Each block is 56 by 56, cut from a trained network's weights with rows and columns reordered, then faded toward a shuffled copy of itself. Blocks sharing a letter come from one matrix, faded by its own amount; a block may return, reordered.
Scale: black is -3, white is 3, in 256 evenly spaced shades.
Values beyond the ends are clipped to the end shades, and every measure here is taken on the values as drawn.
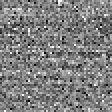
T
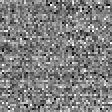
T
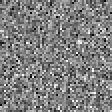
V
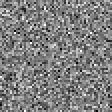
V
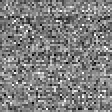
T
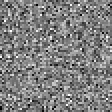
V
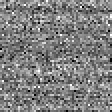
T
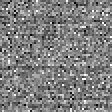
T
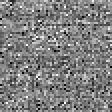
T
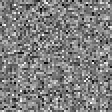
V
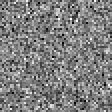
V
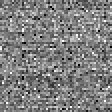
T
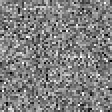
V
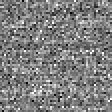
T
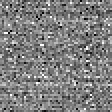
T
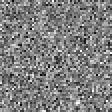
V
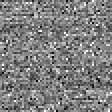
T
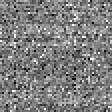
T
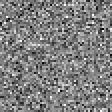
V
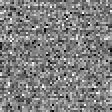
T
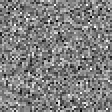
V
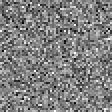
V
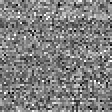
T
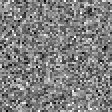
V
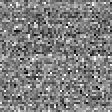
T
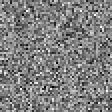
V
